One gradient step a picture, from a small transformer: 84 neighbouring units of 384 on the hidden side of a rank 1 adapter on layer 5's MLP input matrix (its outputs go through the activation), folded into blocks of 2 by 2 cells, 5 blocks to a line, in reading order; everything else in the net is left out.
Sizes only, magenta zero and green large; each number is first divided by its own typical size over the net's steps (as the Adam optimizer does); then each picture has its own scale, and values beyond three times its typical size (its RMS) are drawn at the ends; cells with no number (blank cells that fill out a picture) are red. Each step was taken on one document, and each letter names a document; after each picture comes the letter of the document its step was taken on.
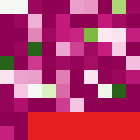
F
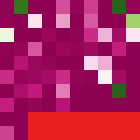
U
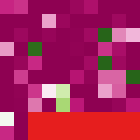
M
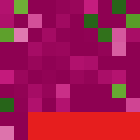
U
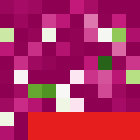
M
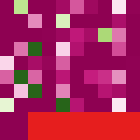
F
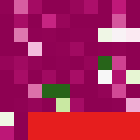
M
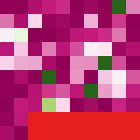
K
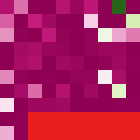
U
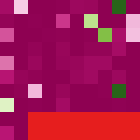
U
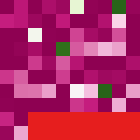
F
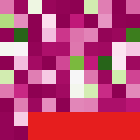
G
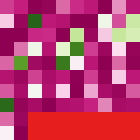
F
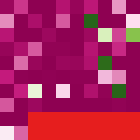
U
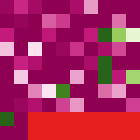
M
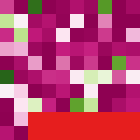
G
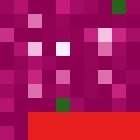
F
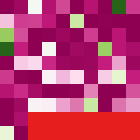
K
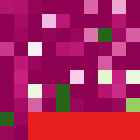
M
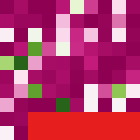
F
